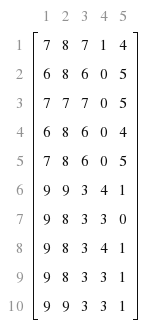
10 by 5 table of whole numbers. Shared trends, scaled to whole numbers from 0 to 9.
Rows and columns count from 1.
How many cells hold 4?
4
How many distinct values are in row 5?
5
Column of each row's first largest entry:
2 2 1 2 2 1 1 1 1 1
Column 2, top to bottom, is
8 8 7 8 8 9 8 8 8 9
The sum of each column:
78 81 47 18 27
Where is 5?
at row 2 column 5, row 3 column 5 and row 5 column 5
